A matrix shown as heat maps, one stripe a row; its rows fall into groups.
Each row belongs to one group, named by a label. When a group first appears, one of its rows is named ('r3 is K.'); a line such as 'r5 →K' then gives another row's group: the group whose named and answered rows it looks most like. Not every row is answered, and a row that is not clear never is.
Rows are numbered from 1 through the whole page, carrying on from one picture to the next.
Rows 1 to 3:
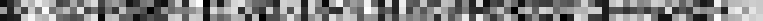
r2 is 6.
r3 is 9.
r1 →9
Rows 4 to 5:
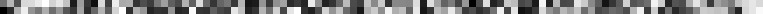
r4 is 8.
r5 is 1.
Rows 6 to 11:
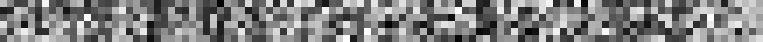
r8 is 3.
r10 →1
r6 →6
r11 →8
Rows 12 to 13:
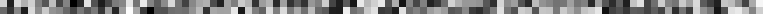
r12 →3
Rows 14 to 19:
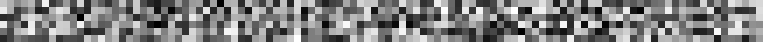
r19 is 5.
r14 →6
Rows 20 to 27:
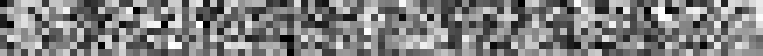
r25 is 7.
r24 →6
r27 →6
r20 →9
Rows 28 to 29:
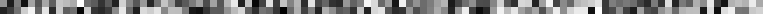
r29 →3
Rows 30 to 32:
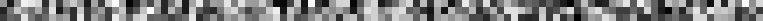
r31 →1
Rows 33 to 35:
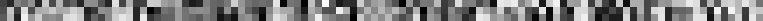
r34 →8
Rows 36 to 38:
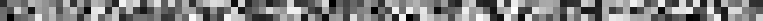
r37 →5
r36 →7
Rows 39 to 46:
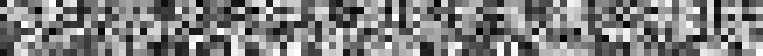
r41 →5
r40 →3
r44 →9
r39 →5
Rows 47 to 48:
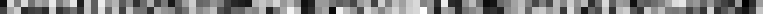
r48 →5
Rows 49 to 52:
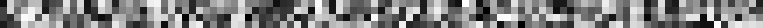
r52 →9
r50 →7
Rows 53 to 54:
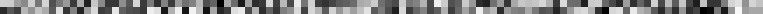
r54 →9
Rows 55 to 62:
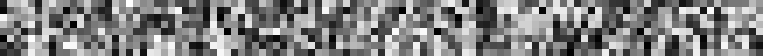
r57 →6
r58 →6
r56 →3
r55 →1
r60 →7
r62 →7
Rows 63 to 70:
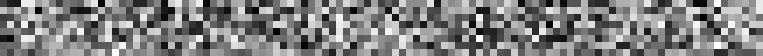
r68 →9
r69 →1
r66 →8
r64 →3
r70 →5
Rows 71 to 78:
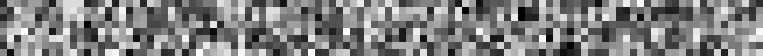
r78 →9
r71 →7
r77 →7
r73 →1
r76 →8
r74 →6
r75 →8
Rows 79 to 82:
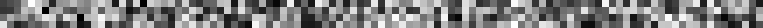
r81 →5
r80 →9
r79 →7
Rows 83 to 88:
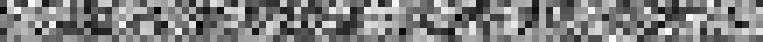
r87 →3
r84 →1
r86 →1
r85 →8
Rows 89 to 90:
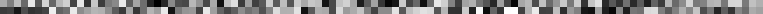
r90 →5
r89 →6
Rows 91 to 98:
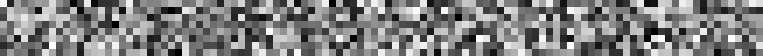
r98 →5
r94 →3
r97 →5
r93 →8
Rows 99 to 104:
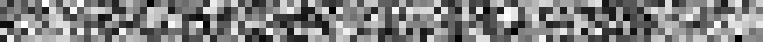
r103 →6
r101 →3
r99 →6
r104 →8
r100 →5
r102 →9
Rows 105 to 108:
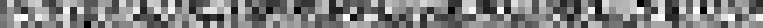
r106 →7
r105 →7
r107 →8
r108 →6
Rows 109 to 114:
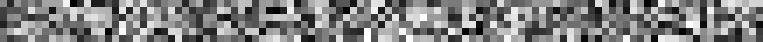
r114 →5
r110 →7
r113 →1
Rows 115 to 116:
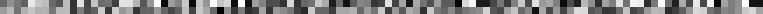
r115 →7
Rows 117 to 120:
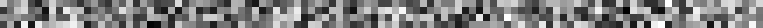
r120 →8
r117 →3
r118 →1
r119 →5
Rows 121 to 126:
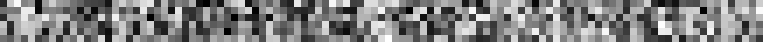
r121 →1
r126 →1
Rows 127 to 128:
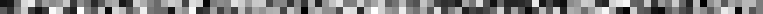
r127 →9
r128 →1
